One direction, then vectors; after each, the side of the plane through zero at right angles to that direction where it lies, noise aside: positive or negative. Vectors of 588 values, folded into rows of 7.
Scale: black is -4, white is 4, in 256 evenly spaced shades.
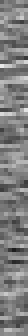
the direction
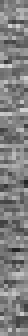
positive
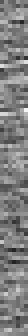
positive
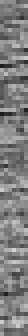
negative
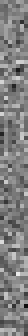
positive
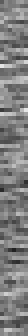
positive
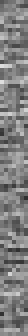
positive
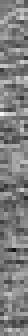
positive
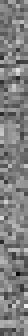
negative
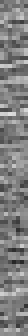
positive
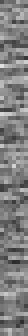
positive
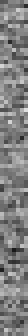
positive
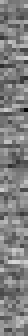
negative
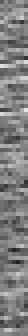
positive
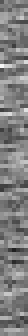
positive
